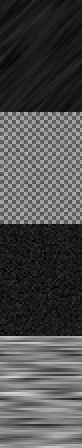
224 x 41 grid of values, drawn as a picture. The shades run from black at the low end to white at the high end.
It is made of 4 by 1 panels. Panel 1,1: very low, slanting up to the right, faint in contrast. Panel 2,1: middling, checkered, strong in contrast. Panel 3,1: very low, fine-grained, faint in contrast. Panel 4,1: middling, streaked across, strong in contrast.
